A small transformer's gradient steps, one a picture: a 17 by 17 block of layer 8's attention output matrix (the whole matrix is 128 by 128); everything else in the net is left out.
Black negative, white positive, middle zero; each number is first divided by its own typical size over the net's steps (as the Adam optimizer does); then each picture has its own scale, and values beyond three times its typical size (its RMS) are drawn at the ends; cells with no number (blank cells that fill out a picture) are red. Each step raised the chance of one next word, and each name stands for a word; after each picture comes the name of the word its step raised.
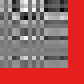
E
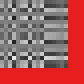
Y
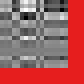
E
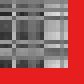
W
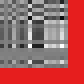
W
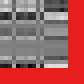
E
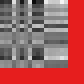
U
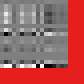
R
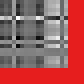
W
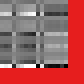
R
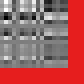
E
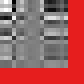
E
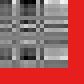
U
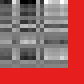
U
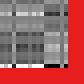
R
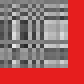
W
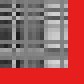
W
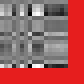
R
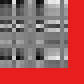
U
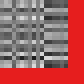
Y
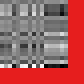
R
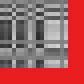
W
